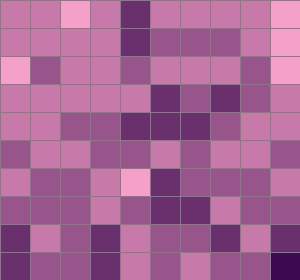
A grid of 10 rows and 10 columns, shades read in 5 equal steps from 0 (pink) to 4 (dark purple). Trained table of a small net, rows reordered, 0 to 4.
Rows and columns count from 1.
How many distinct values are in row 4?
3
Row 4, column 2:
1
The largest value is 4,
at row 10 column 10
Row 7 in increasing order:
0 1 1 1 2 2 2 2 2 3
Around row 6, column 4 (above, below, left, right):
2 1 1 2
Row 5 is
1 1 2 2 3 3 3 2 1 1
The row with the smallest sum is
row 1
